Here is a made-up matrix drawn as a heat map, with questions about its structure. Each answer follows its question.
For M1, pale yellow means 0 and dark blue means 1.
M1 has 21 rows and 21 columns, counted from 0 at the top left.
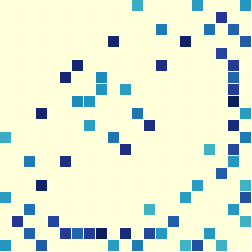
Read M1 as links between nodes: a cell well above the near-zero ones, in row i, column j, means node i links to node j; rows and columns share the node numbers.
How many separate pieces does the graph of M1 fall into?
2
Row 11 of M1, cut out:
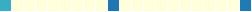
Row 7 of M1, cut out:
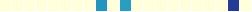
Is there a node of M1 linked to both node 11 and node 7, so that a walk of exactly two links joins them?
no
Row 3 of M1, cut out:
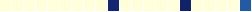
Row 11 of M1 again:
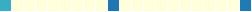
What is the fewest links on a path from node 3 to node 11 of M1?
2
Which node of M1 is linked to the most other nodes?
node 19
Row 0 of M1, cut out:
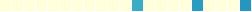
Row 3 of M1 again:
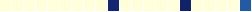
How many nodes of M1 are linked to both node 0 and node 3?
1
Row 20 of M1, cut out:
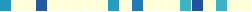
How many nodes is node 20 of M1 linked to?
7
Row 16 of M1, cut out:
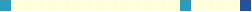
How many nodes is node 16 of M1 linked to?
3
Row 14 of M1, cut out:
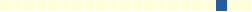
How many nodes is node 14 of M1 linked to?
1
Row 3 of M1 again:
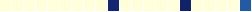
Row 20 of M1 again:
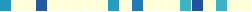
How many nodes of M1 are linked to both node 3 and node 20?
2
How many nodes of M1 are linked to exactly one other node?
3
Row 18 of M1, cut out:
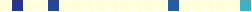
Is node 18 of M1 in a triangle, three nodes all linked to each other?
no
